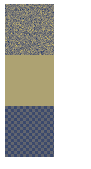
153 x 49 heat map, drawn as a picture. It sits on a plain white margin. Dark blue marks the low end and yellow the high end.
It is made of 3 by 1 panels. Panel 1,1: middling, fine-grained, strong in contrast. Panel 2,1: high, flat. Panel 3,1: low, checkered.
